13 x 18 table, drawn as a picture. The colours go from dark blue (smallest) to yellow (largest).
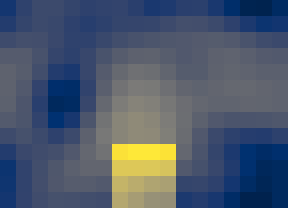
The values are skewed, with a long tail toward high values. There are no regular stripes. Values change most from cell to cell in the bottom middle. In the bottom middle lies a patch that is higher than the rest. The bottom middle is the ninth with the highest average.
